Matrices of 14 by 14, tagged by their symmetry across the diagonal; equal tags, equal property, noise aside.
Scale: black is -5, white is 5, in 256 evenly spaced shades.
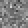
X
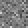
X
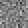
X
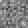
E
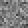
X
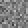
X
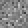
E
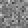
X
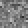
X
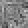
E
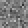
X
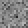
E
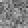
X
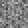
X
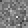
E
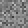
E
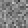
X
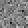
E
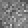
E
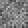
E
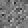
E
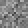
E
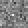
X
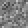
E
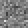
X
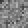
E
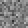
X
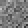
E
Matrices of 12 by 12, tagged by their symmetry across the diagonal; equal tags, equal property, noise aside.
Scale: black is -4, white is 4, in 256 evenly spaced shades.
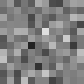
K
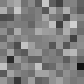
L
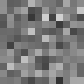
L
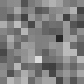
K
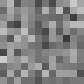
L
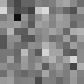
L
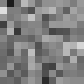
K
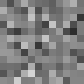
K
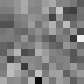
K
